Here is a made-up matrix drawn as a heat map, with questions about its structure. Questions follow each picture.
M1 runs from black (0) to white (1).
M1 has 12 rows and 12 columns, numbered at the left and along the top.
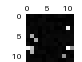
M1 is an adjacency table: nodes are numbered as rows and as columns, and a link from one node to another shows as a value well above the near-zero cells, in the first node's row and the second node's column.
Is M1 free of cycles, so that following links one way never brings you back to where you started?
yes
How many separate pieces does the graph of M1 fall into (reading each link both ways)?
4
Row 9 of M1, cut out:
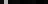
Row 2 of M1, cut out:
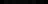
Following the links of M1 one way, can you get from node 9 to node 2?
no
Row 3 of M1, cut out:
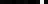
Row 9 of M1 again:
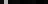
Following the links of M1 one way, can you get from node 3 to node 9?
yes
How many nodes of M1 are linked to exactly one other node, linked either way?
6
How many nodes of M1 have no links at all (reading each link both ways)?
2
